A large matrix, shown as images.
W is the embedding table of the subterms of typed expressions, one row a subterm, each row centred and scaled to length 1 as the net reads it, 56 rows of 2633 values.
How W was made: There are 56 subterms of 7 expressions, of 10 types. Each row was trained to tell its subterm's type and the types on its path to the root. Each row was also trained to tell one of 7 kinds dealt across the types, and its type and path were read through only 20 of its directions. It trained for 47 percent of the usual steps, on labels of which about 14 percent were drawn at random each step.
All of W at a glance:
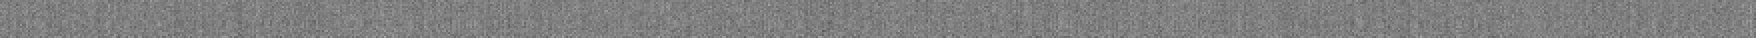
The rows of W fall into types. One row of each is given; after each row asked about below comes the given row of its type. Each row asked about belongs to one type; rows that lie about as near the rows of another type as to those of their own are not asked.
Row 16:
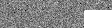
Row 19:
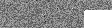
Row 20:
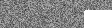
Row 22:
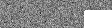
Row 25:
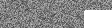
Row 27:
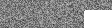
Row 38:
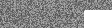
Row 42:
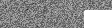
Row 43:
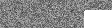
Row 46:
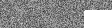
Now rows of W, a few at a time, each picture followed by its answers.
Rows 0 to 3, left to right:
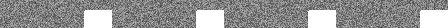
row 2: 46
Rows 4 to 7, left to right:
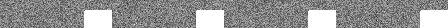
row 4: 20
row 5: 27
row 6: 43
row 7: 20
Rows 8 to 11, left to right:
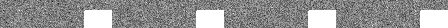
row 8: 43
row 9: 16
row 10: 46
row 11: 16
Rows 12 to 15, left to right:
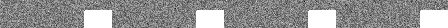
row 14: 27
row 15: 16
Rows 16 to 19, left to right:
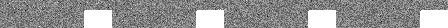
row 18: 46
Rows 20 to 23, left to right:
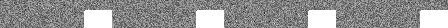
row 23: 42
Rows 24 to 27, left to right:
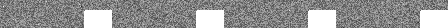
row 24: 25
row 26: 43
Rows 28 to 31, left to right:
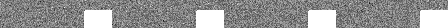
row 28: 25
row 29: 19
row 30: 19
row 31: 43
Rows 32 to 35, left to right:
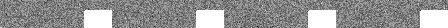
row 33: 43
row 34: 20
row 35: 19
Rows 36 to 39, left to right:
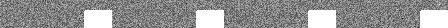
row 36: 38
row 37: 20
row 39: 46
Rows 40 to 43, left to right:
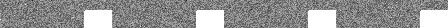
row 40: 19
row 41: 19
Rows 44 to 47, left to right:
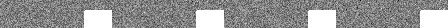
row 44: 42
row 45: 38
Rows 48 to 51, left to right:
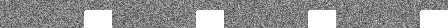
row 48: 43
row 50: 38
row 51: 46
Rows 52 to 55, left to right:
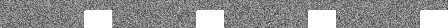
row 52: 20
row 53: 20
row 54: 27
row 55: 27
